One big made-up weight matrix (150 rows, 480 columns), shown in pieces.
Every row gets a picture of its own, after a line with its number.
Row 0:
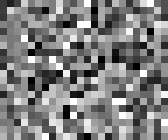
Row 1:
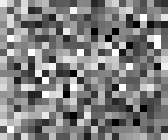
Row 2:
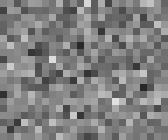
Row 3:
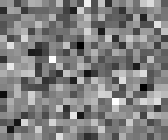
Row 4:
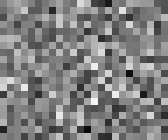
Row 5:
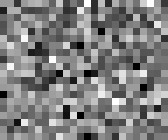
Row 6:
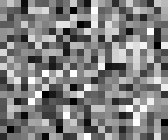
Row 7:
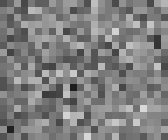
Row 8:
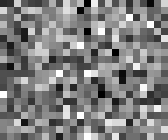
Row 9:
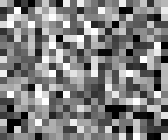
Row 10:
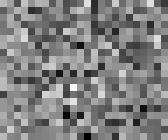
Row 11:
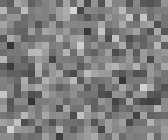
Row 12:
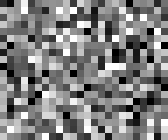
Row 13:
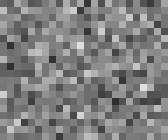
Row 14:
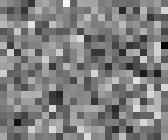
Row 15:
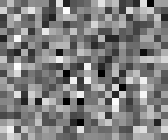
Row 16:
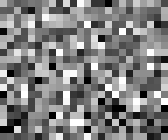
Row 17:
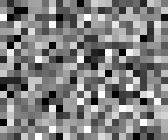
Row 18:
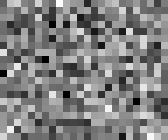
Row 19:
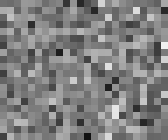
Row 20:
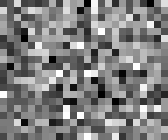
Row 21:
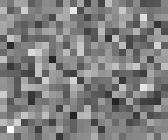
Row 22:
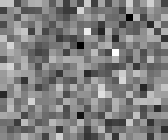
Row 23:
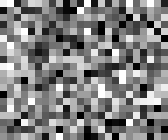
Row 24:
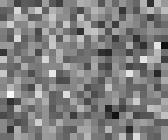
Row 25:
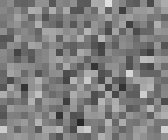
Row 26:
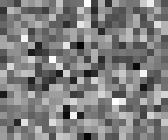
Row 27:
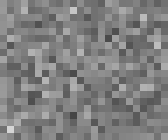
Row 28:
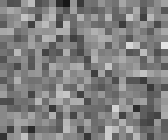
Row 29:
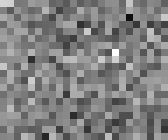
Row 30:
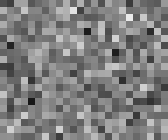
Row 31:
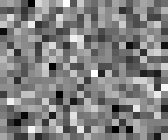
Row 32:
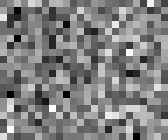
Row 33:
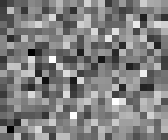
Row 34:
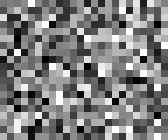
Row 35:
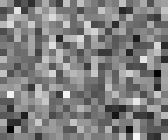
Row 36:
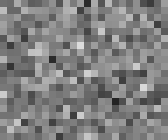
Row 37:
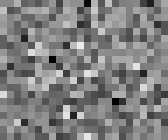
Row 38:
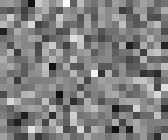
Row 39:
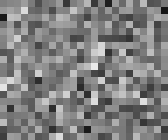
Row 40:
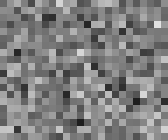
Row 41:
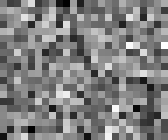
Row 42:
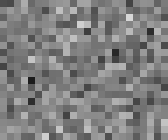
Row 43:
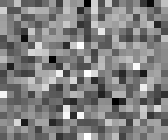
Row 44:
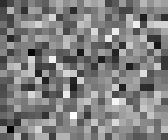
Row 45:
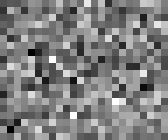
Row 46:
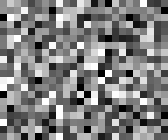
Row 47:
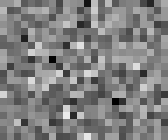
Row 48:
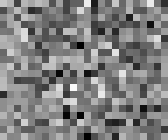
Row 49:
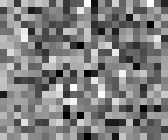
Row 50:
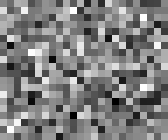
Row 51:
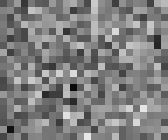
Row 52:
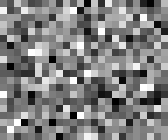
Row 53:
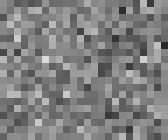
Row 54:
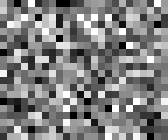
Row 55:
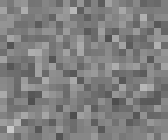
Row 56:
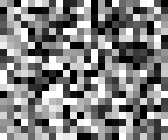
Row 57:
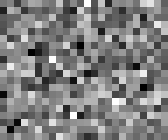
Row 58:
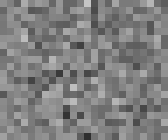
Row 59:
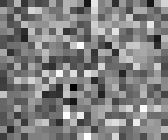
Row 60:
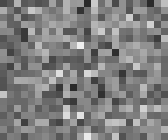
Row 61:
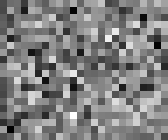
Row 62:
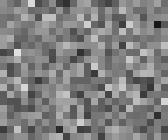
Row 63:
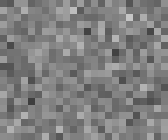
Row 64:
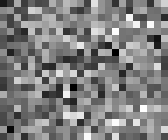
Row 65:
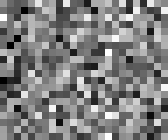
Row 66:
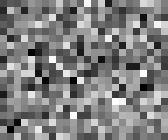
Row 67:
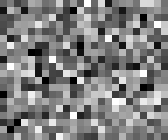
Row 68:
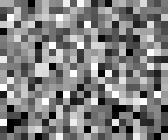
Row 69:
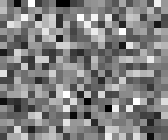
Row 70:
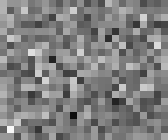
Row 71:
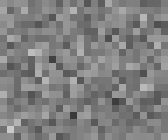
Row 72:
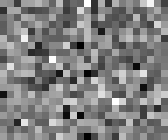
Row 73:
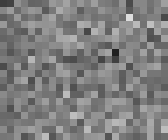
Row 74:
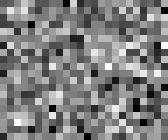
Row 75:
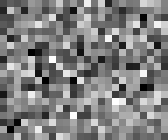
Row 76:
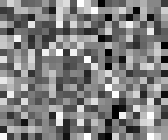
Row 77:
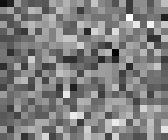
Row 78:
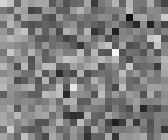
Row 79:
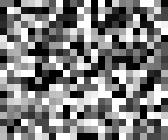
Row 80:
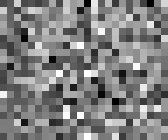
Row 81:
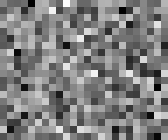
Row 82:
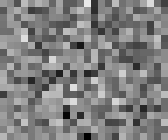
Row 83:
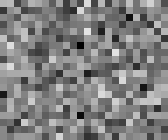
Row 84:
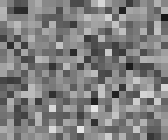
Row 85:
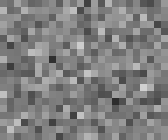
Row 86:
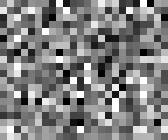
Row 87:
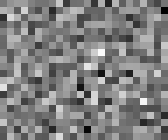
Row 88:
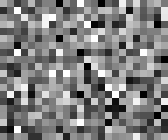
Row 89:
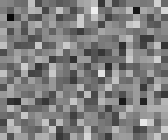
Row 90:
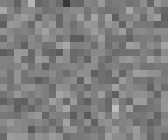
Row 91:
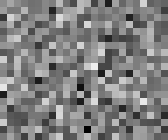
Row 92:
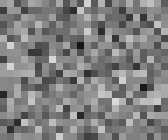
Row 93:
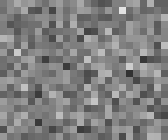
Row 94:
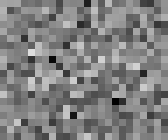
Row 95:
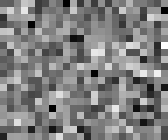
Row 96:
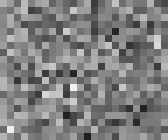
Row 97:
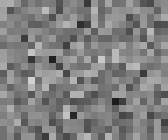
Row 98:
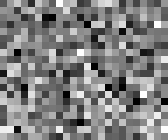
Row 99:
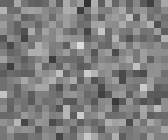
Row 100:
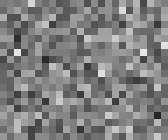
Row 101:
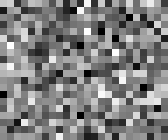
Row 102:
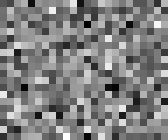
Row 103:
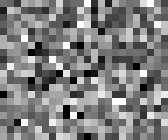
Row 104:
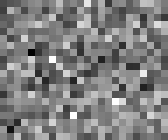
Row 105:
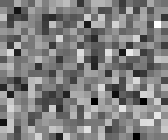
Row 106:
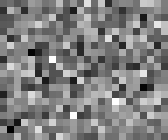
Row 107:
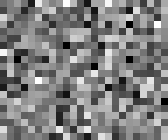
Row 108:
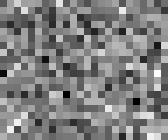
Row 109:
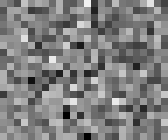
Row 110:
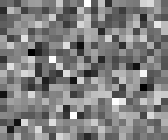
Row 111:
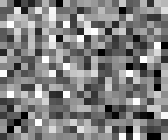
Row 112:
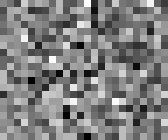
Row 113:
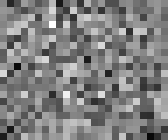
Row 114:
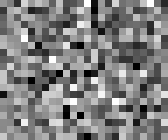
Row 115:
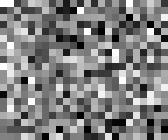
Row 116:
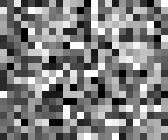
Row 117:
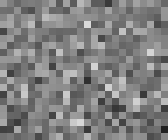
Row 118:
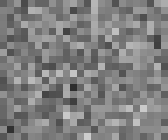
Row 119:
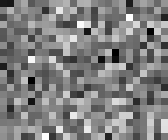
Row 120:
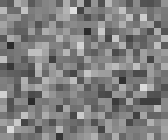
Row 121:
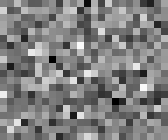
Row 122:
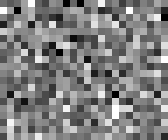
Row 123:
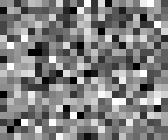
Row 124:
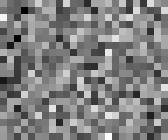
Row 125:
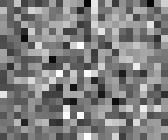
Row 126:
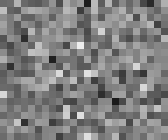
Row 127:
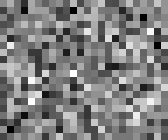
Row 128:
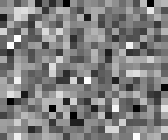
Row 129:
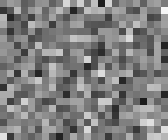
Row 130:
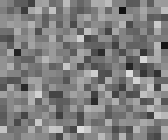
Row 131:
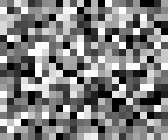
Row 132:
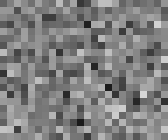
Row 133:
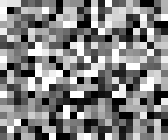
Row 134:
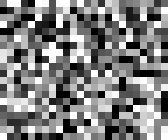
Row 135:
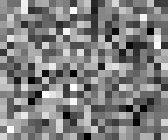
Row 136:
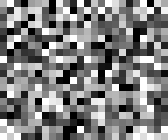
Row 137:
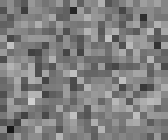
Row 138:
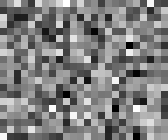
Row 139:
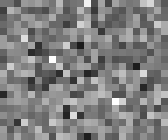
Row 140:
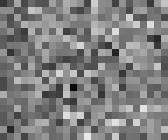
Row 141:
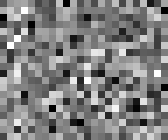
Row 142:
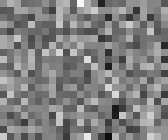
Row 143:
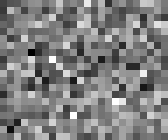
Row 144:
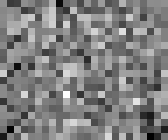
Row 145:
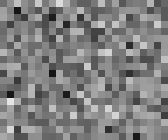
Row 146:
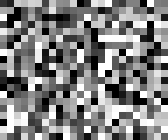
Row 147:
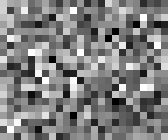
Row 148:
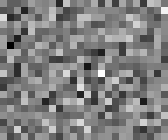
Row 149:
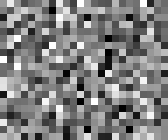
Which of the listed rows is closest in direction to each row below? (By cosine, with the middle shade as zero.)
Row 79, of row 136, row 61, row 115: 61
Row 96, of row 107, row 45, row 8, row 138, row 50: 50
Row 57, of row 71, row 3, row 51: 3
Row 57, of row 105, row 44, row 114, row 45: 45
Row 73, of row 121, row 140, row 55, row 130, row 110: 140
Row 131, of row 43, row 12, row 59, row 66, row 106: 43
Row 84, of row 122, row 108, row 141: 122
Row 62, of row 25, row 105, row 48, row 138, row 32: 48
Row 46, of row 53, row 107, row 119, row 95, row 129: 95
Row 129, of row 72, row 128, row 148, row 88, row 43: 148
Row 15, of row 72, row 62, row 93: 72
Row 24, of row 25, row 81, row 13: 81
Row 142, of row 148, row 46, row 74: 46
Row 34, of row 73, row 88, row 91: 88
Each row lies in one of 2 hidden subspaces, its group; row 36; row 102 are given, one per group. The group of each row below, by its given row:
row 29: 36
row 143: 36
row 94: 36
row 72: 36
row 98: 102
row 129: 102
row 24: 102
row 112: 36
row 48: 36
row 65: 102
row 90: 102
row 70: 36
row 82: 36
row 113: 102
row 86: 102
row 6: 36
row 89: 102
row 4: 102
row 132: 102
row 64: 36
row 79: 36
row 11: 36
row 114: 36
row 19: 102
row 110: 36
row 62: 102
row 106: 36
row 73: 36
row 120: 36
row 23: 36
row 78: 36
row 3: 36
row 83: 36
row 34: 102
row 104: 36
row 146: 102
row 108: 102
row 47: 36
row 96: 36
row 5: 36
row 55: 36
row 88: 102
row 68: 102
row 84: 102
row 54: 102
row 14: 102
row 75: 36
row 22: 36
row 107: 102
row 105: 102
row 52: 36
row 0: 36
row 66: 36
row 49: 36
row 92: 36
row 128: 102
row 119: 36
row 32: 102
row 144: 102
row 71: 36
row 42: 36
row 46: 102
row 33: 36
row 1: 36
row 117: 102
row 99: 36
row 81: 102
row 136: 102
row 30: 36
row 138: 102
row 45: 36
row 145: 102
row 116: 36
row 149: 102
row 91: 102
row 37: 36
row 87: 102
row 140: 36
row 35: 102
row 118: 36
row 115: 36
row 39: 102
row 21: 36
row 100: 102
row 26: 36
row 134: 102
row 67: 36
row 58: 36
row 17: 102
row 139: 36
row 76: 102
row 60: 36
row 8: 36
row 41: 102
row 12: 36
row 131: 36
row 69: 102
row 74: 102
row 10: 36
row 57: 36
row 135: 36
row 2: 36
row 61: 36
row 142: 102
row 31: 102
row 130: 102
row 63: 36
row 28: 102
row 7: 36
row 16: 102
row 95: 102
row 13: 36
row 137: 36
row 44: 36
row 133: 36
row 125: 36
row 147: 36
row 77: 36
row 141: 102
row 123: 36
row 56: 36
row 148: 102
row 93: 102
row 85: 36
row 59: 36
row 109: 36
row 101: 36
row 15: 102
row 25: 102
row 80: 36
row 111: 102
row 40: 102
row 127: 36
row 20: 36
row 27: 36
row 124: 102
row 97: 36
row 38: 102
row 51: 36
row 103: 36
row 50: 36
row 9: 102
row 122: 102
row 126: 36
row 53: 102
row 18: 102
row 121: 36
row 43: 36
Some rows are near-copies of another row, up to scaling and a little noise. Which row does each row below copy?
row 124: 65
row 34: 100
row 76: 142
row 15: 86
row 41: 28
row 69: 54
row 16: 117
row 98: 40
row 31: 38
